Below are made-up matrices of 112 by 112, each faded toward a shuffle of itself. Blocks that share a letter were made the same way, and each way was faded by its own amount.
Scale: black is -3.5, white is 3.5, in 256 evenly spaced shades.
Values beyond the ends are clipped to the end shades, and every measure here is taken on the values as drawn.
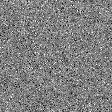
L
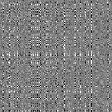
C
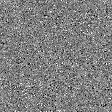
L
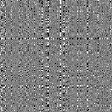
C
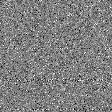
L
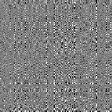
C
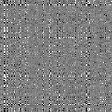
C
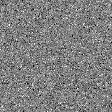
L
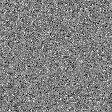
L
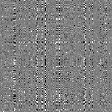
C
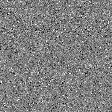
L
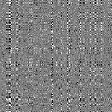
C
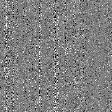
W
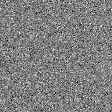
L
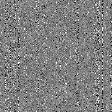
W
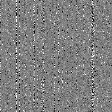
W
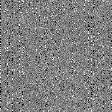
W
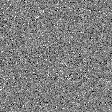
L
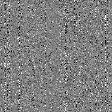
W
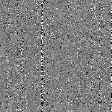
W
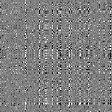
C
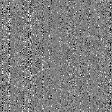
W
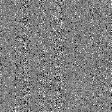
W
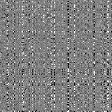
C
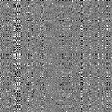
C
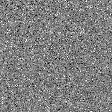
L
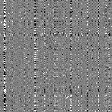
C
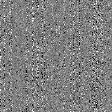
W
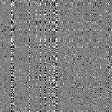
C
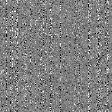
W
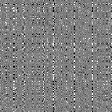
C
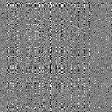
C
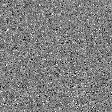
L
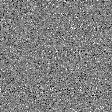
L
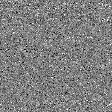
L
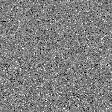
L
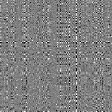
C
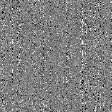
W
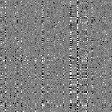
C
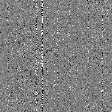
W
